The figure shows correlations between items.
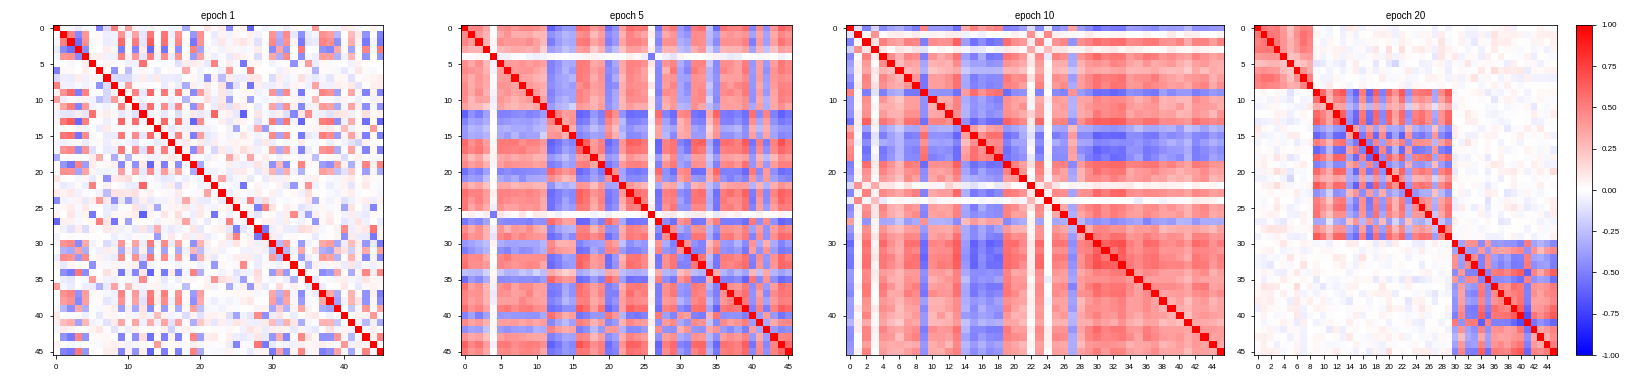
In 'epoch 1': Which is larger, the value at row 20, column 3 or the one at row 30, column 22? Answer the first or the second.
the second
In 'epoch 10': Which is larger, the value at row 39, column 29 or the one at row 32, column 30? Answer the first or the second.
the second
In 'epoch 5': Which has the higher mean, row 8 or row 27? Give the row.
8
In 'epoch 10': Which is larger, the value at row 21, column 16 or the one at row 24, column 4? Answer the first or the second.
the second
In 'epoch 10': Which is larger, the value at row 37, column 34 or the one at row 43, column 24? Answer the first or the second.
the first
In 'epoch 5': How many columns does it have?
46
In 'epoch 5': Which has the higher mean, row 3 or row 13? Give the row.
3
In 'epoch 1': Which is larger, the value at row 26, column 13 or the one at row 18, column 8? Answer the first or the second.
the first
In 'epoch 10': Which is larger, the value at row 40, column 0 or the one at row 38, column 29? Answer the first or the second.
the second
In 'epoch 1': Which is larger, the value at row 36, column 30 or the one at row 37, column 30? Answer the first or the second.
the second
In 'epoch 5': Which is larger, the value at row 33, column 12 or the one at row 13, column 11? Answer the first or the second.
the second
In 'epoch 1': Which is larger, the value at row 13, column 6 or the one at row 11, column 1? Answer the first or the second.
the second
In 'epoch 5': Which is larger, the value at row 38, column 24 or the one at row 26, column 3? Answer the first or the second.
the first
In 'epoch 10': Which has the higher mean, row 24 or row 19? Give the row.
19
